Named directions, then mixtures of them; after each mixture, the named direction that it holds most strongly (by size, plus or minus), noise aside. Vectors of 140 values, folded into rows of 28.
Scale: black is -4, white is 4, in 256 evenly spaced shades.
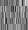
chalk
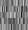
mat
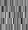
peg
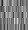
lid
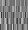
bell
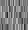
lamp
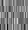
lid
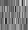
chalk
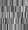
chalk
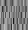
peg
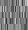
chalk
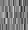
lamp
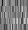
bell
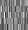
lamp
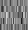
peg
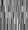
lid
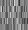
lamp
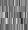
lamp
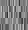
lamp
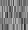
lamp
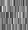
peg
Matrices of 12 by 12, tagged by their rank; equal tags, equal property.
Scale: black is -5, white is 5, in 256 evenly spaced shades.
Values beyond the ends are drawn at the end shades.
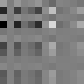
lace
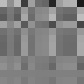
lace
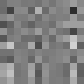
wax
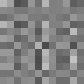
wax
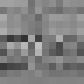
wax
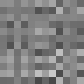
wax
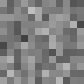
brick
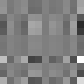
lace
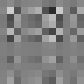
lace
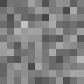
brick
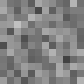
brick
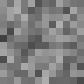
brick
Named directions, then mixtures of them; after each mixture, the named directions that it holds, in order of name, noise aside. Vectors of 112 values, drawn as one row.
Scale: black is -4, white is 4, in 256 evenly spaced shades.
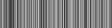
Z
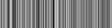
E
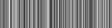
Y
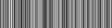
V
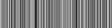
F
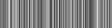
Y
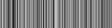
E, Z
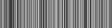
Z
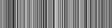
E, Z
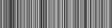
Z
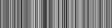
V, Z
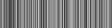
Z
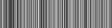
Z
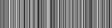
E, Y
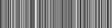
F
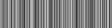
F, Y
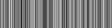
V
